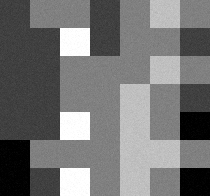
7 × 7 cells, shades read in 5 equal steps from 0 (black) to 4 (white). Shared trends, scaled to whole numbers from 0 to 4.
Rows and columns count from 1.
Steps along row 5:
same up down up down down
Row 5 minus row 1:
0 -1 2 1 1 -1 -2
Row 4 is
1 1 2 2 3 2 1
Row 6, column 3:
2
